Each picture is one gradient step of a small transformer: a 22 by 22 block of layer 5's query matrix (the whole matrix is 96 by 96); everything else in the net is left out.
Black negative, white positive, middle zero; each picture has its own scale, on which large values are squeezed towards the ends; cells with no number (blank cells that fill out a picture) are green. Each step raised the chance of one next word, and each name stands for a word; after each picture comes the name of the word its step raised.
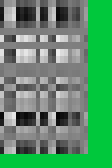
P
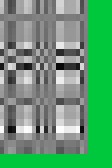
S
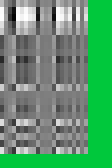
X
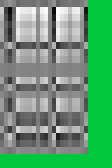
X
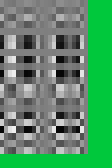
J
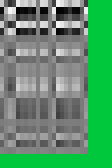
S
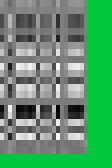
S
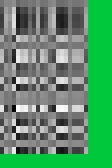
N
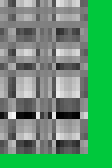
S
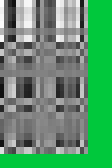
X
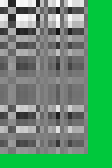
N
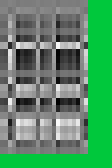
J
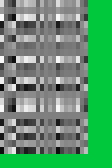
N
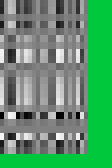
P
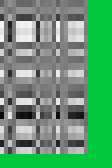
X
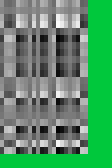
X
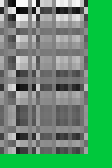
N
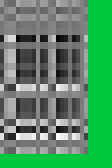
J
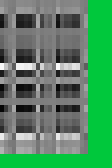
J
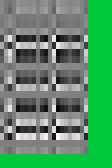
J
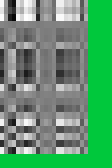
X
